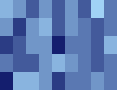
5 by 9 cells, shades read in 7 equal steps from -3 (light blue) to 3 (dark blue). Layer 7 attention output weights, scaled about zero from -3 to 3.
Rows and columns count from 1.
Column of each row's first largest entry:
3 2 5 2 1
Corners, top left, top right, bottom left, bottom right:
-2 0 3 0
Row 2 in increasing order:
-2 -1 -1 -1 0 0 1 1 2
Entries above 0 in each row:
3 3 4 3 2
